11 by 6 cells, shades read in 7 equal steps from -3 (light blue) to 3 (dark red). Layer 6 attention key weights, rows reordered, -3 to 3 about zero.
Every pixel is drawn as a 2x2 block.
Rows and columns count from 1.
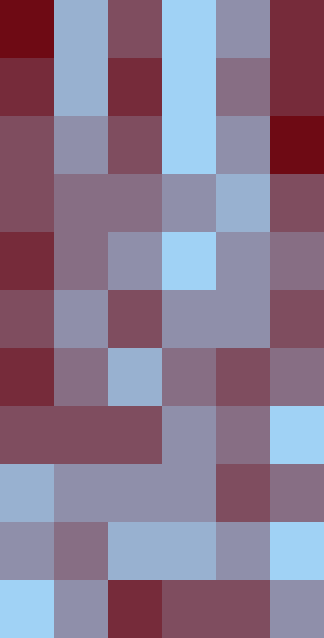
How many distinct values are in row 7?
4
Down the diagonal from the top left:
3 -2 1 -1 -1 1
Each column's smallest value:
-3 -2 -2 -3 -2 -3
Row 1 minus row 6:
2 -1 0 -2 0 1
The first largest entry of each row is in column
1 1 6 1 1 1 1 1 5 2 3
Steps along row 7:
down down up up down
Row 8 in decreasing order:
1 1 1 0 -1 -3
